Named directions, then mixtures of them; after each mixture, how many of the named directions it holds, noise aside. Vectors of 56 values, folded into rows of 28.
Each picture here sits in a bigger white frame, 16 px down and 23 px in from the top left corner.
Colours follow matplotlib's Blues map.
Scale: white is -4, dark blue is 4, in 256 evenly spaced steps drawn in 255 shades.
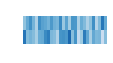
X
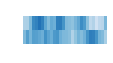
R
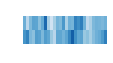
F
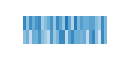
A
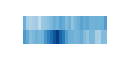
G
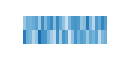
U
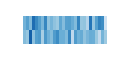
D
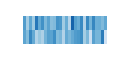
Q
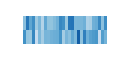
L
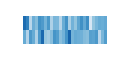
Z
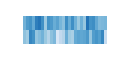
three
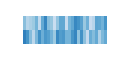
three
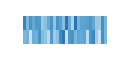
one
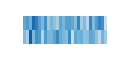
one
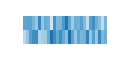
one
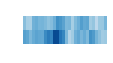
two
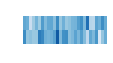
three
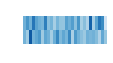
one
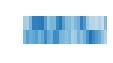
one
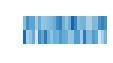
three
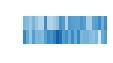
three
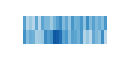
two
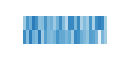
three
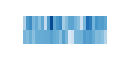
three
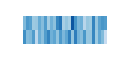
three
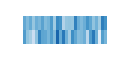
three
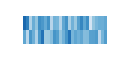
one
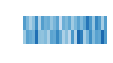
one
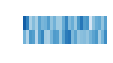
one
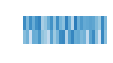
one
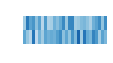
one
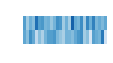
one
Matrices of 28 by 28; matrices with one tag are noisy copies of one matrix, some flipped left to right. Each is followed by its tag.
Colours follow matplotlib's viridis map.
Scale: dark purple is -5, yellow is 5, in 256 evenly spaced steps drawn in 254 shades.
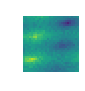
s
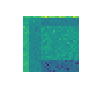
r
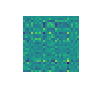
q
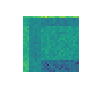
r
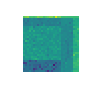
r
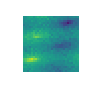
s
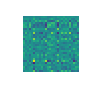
q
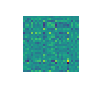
q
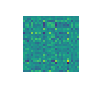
q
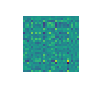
q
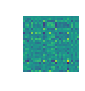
q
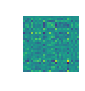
q
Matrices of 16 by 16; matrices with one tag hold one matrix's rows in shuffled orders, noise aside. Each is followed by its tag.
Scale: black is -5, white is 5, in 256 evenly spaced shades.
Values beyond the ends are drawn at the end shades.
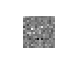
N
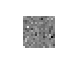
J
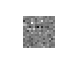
N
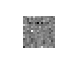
N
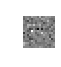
N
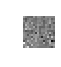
J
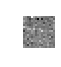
N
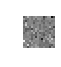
J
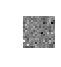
J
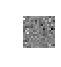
J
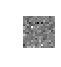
N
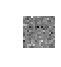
N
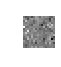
J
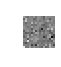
J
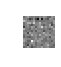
N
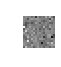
J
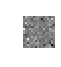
J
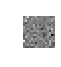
J
